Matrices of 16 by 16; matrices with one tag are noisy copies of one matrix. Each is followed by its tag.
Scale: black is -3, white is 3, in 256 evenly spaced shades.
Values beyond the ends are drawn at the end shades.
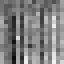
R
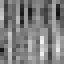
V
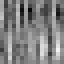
V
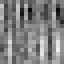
V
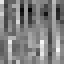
V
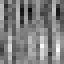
V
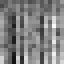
R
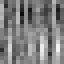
V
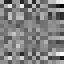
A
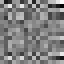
A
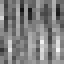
V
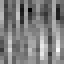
V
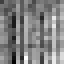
R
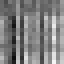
R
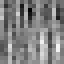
V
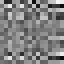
A
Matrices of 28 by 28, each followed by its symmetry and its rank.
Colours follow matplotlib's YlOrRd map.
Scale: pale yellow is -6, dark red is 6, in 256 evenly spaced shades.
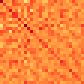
symmetric, rank five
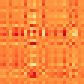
antisymmetric, rank two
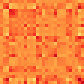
symmetric, rank three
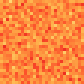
neither, full rank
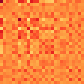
symmetric, rank three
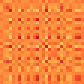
symmetric, rank two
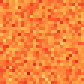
neither, full rank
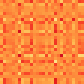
antisymmetric, rank two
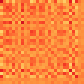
symmetric, rank two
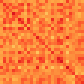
symmetric, rank five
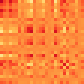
symmetric, rank two
